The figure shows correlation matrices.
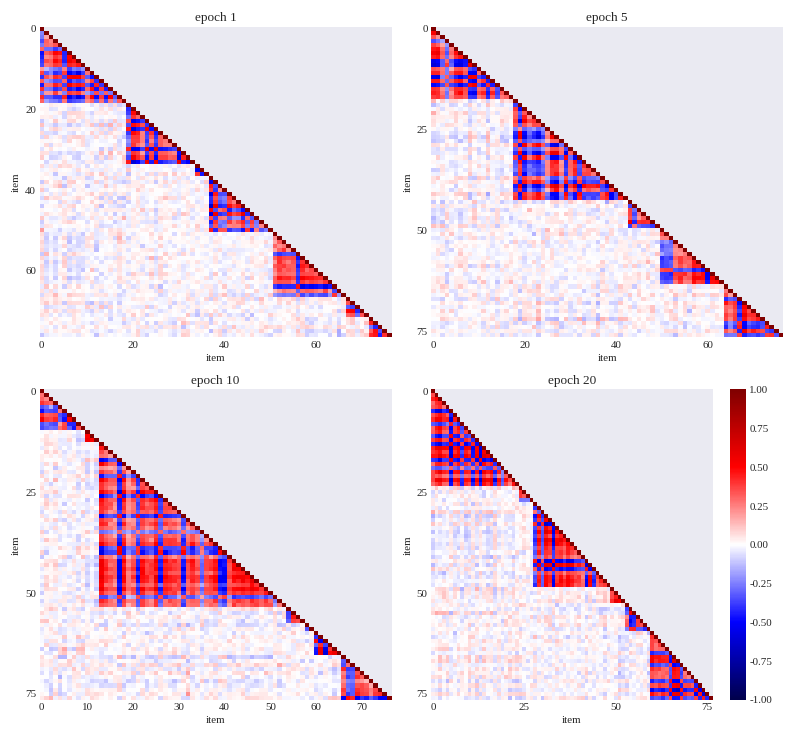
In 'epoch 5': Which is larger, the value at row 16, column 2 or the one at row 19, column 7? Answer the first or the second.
the first
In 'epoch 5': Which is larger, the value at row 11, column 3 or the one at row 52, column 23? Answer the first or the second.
the second
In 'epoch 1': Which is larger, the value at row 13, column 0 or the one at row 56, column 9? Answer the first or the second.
the first
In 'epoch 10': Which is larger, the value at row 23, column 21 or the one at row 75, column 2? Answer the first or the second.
the second
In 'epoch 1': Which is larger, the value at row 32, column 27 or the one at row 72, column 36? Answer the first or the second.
the first
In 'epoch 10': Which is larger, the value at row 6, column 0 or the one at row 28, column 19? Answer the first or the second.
the first
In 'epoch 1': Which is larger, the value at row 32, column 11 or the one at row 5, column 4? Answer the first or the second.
the first
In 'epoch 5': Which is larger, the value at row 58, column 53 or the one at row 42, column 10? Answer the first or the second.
the first
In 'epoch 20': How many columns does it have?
77
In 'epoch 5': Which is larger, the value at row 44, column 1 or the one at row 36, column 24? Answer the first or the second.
the first
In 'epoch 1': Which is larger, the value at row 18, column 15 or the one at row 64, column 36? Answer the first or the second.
the first
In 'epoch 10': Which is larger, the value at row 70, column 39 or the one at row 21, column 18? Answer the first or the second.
the first
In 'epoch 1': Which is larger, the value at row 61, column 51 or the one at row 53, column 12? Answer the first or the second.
the first
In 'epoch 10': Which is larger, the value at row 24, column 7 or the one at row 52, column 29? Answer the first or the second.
the second
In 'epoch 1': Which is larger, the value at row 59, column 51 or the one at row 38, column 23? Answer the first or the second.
the first
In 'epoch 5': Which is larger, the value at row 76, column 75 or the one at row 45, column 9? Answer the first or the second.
the second
